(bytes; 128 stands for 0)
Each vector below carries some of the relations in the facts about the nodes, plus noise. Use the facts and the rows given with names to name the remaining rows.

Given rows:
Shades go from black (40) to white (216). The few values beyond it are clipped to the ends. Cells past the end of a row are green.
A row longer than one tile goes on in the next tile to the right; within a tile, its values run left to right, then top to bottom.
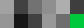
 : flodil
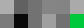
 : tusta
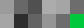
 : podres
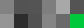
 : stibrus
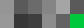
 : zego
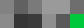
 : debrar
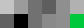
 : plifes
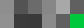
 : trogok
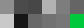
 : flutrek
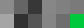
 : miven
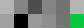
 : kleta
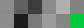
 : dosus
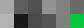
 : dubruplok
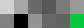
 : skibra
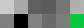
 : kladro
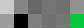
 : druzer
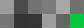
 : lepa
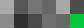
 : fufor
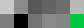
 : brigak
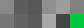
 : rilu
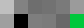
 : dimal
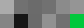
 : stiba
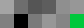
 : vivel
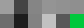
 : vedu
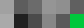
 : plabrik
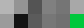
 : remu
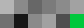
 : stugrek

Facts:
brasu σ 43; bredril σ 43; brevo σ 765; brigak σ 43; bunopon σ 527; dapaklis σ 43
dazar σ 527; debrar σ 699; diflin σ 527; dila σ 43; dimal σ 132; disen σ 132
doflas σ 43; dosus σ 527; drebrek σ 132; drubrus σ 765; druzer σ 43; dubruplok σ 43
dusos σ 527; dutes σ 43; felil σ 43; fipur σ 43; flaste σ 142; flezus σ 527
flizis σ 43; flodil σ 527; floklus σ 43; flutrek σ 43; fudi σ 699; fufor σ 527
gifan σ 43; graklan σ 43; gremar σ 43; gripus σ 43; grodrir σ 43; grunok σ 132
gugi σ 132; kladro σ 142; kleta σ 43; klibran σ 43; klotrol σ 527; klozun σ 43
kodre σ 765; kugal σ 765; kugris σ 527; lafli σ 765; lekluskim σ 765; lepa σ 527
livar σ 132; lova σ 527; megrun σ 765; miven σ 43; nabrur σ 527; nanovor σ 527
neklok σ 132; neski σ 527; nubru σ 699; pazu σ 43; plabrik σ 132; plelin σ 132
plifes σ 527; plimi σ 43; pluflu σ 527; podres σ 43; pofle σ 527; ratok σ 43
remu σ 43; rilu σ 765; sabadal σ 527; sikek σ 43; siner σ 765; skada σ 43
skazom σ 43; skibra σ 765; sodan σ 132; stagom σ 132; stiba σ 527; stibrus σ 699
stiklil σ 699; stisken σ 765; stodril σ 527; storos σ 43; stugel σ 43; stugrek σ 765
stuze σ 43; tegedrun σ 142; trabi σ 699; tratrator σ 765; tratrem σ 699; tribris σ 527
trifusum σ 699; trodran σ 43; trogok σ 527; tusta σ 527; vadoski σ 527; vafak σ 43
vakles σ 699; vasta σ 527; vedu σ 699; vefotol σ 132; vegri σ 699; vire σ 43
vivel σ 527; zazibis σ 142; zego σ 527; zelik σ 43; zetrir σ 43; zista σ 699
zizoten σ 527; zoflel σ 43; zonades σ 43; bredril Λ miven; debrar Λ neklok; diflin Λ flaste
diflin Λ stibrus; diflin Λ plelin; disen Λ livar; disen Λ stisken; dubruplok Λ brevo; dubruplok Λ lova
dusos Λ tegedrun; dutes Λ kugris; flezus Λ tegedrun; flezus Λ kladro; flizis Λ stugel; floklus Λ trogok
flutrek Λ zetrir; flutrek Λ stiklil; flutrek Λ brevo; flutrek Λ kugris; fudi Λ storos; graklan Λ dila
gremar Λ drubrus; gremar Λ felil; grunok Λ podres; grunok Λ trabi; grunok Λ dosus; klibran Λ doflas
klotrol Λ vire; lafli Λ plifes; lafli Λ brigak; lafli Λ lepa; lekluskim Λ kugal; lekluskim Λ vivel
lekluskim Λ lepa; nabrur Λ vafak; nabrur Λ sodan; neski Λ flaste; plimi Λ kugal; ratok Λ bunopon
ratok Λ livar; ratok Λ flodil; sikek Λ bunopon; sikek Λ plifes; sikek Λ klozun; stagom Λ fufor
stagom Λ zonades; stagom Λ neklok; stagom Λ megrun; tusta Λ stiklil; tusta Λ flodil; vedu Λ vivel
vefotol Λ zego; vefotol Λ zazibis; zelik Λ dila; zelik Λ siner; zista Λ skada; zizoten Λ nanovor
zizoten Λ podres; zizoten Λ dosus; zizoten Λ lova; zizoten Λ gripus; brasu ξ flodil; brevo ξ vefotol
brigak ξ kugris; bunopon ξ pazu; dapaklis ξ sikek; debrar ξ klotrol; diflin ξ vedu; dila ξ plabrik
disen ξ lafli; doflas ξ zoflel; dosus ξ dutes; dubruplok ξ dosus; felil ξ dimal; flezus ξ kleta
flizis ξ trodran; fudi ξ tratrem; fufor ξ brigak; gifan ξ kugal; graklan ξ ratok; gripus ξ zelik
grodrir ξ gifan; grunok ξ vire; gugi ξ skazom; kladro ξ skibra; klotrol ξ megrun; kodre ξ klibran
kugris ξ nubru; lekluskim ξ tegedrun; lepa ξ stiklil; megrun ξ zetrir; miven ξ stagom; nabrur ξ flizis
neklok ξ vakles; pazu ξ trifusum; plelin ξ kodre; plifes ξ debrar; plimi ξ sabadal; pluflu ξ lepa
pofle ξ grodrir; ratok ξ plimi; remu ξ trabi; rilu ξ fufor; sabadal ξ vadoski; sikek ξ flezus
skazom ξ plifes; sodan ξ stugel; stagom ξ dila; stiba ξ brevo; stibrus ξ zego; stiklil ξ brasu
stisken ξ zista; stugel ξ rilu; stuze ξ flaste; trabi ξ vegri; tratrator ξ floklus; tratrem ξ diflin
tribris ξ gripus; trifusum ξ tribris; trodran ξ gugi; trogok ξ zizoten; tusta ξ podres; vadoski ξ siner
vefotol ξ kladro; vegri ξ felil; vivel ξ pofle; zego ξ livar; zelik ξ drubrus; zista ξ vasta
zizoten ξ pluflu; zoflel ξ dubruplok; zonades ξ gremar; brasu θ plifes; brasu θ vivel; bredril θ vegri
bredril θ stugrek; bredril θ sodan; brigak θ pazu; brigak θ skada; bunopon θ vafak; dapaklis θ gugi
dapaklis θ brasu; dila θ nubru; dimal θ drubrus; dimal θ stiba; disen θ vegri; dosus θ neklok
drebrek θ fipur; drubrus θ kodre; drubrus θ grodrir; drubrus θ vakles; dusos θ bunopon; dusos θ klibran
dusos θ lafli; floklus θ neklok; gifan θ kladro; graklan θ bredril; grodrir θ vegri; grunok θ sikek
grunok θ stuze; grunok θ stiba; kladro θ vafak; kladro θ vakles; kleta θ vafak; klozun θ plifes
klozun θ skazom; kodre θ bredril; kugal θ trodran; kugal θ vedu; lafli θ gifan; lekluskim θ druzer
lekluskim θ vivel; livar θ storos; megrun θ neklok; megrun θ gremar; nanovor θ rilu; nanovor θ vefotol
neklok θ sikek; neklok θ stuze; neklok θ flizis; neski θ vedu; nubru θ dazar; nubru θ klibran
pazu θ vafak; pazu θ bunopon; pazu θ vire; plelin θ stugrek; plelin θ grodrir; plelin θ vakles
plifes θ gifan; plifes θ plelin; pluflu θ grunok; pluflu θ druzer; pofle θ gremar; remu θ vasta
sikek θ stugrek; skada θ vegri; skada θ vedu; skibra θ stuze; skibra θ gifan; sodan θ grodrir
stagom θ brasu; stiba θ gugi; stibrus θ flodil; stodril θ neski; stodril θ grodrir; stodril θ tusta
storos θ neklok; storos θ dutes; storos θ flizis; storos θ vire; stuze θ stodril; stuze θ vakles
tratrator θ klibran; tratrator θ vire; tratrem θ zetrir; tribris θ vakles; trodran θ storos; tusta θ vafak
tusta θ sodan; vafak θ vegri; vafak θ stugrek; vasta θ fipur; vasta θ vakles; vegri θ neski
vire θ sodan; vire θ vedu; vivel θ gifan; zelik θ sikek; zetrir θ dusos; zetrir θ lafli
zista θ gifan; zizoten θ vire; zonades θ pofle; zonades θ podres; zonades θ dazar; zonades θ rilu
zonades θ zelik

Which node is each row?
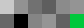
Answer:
kugal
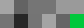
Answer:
vegri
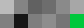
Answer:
sodan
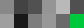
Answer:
nanovor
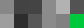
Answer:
kugris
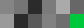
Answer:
brevo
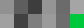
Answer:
zelik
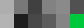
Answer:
gripus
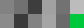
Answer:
flizis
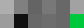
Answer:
stagom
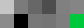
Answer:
tribris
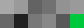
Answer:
megrun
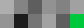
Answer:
storos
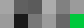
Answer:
dutes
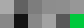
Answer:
neski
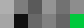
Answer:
fipur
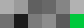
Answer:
kodre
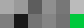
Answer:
trodran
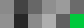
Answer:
nubru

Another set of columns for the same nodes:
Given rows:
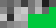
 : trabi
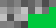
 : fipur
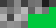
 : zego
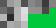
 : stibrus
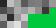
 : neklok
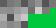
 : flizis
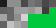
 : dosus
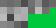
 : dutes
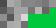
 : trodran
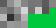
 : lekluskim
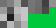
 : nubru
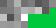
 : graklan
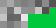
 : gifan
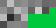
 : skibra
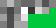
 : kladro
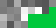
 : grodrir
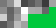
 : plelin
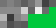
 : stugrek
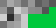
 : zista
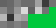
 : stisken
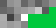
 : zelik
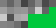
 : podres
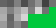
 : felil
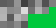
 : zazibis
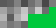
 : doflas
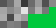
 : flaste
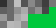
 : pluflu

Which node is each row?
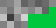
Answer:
zetrir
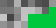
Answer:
disen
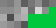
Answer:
skazom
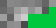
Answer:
vire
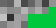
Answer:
gugi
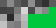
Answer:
bunopon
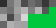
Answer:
pofle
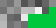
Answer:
bredril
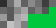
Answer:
zizoten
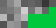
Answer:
stodril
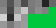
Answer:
trifusum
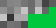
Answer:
siner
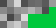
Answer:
grunok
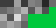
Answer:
lepa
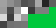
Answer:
vakles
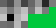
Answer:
vefotol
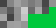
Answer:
tratrator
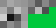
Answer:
lafli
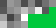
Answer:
sikek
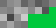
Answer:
klozun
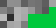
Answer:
livar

